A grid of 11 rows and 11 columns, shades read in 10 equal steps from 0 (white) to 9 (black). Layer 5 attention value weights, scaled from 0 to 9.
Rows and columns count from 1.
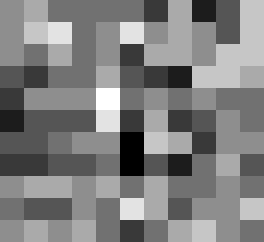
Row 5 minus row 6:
-1 -2 -2 -2 -1 -2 1 -2 -2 1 0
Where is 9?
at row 7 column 6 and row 8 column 6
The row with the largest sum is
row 8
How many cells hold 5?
26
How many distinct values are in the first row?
7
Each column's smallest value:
4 2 1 3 0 1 2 3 2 2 2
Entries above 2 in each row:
10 7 9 9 10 10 10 11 11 9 10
